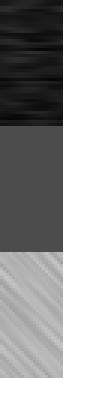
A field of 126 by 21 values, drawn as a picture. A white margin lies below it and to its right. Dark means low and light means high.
It is made of 3 by 1 panels. Panel 1,1: very low, streaked across, faint in contrast. Panel 2,1: low, flat. Panel 3,1: high, slanting down to the right, faint in contrast.
